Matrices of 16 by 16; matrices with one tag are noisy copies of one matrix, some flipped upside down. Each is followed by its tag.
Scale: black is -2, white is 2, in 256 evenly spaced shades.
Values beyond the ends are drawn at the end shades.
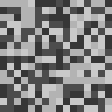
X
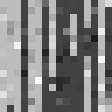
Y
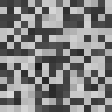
X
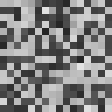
X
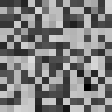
X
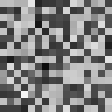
X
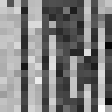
Y
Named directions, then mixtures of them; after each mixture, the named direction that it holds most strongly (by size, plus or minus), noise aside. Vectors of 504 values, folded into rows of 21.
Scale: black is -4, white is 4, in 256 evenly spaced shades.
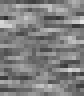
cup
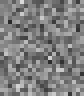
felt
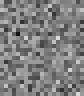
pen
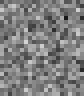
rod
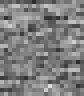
cup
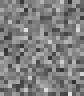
felt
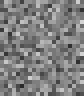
pen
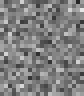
pen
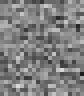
felt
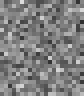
felt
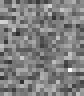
pen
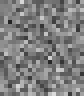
felt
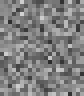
felt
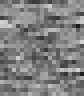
cup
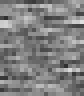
cup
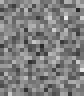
rod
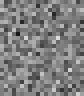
pen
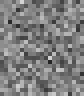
felt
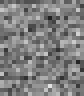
rod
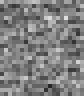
rod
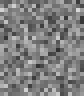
rod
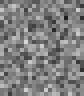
rod
